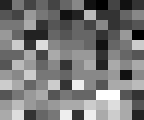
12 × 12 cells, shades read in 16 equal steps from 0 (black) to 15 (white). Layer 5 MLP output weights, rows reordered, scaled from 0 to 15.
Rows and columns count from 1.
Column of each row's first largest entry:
7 8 3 1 4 3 2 3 7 9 10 6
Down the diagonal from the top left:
2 4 10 2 8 8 8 8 5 15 10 2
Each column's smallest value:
2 4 2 2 4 1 2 1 0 3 1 0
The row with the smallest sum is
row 1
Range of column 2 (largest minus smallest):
9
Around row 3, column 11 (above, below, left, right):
6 9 3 5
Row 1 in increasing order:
0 1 1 2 3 4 4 4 6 6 7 8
